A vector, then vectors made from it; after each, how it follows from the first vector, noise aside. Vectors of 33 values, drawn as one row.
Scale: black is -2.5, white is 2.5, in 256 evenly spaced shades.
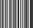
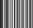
reversed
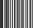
reversed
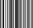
wrapped around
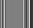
partly zeroed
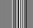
partly zeroed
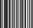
wrapped around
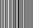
partly zeroed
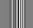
partly zeroed
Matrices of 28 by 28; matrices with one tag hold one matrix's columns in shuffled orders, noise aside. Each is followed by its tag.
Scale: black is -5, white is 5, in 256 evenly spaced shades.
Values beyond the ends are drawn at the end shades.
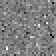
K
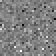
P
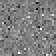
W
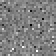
P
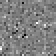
K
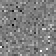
P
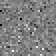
P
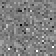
P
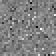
W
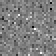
W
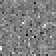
K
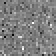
K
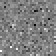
P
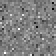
W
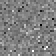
P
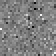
W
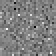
W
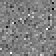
W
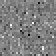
K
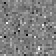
K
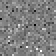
P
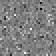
W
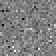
P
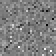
P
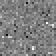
K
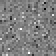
W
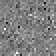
W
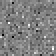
K
